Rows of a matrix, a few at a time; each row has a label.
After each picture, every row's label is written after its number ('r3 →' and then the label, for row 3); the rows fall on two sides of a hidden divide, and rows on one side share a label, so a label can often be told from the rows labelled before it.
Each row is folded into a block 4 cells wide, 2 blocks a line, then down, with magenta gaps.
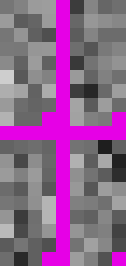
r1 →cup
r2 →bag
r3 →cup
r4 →cup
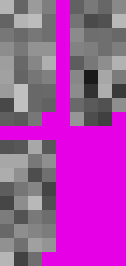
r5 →cup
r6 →cup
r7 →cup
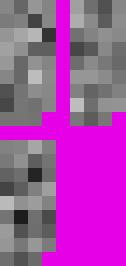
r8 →cup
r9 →cup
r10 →cup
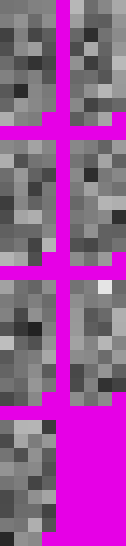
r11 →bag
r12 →cup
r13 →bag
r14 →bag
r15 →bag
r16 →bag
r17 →bag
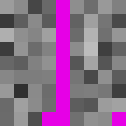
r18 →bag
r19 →bag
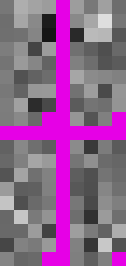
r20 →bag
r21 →bag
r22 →bag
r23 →cup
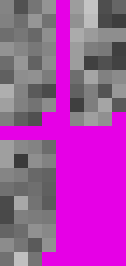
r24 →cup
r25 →bag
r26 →bag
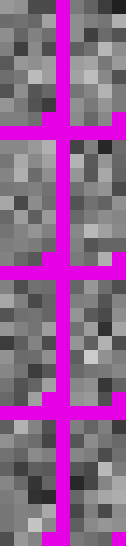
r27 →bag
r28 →cup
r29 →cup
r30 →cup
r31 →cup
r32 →bag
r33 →bag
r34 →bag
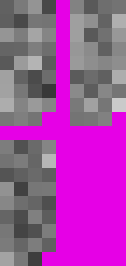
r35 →cup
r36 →cup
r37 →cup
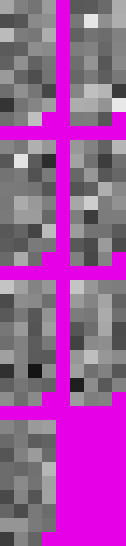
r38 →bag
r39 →cup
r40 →bag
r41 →cup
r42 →bag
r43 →bag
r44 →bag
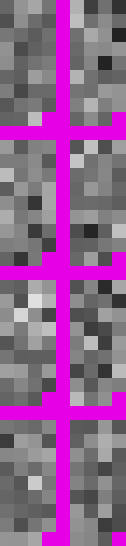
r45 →bag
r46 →cup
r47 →cup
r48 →bag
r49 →cup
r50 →bag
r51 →bag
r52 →cup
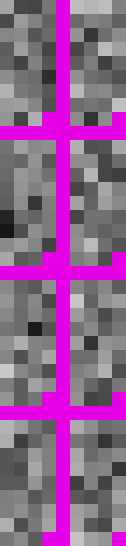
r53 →cup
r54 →cup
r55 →bag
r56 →cup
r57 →cup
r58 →cup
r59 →cup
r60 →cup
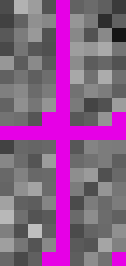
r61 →bag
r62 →cup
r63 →cup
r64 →bag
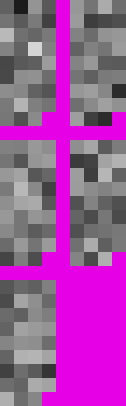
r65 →cup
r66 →cup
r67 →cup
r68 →bag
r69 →bag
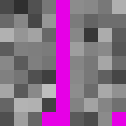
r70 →cup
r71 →cup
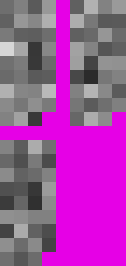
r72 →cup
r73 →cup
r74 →bag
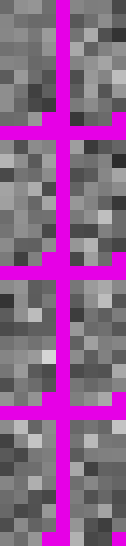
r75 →bag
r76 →bag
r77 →cup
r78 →bag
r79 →bag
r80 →bag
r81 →bag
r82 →cup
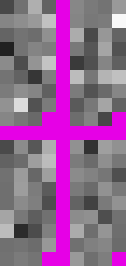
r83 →cup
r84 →cup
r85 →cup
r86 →cup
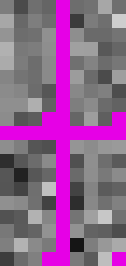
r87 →cup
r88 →cup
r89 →bag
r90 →bag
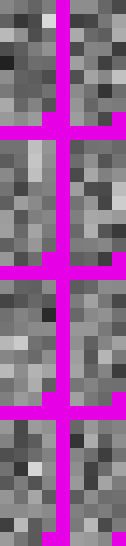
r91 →cup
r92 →bag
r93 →cup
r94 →bag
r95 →cup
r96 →cup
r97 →cup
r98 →bag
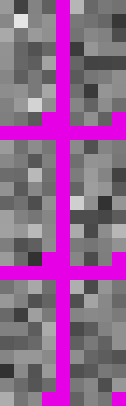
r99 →cup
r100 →bag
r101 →cup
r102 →cup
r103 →bag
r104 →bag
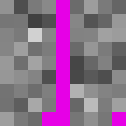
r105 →cup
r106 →cup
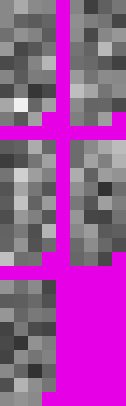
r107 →bag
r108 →cup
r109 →bag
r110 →cup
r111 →bag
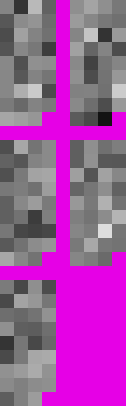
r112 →cup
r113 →cup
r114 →bag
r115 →cup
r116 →bag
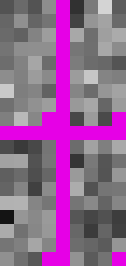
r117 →cup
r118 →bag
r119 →cup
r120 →bag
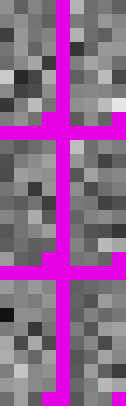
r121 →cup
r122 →cup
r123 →bag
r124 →bag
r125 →cup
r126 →bag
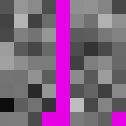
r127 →bag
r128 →bag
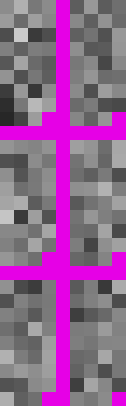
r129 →bag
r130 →bag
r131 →cup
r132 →cup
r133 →cup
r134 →bag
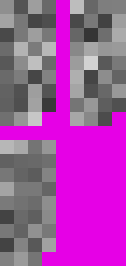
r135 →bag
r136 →cup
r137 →bag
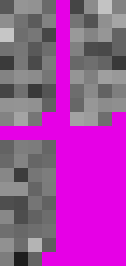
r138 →bag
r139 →bag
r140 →cup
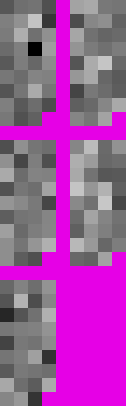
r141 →bag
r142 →bag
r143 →cup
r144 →cup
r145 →bag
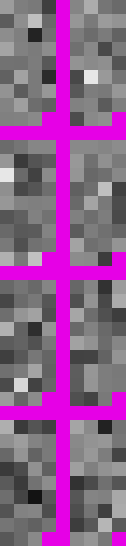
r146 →bag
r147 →bag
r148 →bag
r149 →cup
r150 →bag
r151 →cup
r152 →cup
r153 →bag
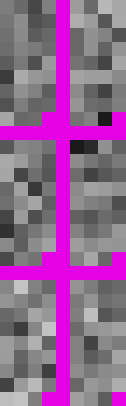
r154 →bag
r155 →cup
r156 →bag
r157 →cup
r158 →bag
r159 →cup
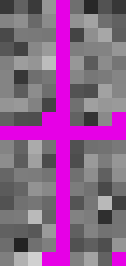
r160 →cup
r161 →cup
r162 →bag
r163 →bag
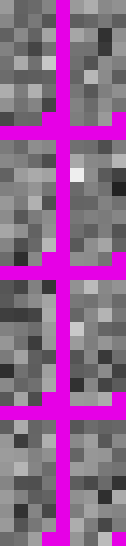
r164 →cup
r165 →bag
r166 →cup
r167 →cup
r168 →bag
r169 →bag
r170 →cup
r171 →cup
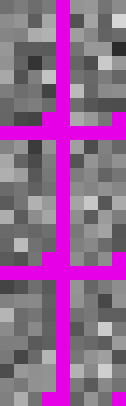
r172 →cup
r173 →cup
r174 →cup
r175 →cup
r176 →cup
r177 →cup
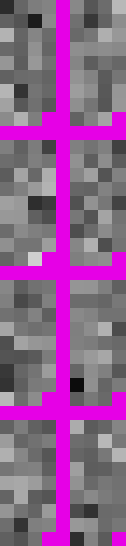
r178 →cup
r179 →cup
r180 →bag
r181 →bag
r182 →bag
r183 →bag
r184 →cup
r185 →bag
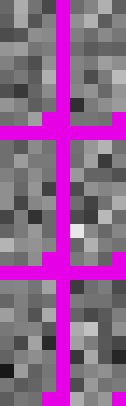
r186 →bag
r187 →cup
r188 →cup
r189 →cup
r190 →bag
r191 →bag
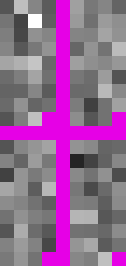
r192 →bag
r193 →cup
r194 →bag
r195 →bag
